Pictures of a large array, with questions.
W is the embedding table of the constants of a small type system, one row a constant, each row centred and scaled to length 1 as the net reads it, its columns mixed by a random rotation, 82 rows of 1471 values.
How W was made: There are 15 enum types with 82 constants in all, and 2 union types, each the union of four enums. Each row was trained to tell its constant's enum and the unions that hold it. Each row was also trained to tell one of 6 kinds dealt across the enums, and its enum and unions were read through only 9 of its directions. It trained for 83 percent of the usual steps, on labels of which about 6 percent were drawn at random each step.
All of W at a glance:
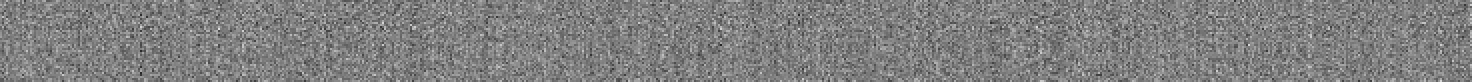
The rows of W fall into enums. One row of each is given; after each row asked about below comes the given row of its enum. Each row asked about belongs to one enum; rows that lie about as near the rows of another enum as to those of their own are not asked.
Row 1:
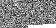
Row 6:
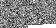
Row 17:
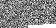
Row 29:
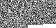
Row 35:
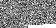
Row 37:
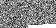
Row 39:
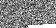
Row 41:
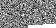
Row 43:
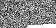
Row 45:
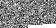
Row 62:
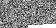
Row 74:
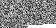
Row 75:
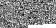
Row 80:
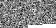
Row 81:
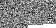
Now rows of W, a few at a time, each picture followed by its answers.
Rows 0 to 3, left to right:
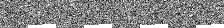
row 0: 37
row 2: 35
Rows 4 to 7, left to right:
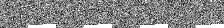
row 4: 37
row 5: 43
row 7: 81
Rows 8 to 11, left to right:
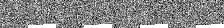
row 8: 29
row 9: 37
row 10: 35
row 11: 43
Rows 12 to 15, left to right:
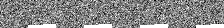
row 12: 39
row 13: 37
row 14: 1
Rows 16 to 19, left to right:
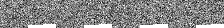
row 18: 43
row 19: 1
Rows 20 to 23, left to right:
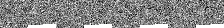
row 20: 62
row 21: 35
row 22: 62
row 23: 62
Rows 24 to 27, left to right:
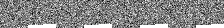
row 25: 35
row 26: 6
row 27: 6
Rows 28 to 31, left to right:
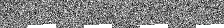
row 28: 43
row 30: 80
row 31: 80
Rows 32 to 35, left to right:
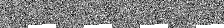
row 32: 37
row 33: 43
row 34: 1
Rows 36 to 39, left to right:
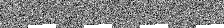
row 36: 45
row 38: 17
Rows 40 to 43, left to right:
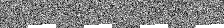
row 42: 80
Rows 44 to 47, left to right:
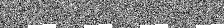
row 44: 80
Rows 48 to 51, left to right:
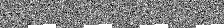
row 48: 6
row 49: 62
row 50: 80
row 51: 74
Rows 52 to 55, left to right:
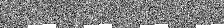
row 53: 6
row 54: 62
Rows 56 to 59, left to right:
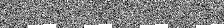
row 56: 39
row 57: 35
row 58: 81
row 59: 17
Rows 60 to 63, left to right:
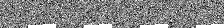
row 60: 35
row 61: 81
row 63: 17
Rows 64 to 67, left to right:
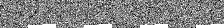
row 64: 45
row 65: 43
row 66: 80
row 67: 1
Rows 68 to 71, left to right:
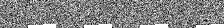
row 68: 6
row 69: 45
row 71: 39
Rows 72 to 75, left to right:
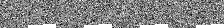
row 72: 1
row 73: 62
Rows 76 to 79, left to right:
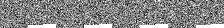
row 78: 81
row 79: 37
